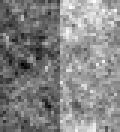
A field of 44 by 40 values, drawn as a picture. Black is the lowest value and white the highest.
Ninth with the lowest average: middle left. Average level on the scale: 50%. Seam: vertical, 50% of the way across, the right part higher. Grain: blotchy.
